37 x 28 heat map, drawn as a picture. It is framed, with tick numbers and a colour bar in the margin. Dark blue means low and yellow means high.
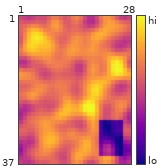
Mirror symmetry: none. Grain: blotchy. Histogram: skewed, a long tail of low values. Ninth with the lowest average: bottom right. Stripes: none. Odd patch: lower, in the bottom right. Roughest part: bottom right.
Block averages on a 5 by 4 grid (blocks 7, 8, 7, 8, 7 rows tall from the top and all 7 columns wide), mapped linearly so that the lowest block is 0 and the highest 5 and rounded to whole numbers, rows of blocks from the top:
4444 / 4445 / 4454 / 3441 / 3440
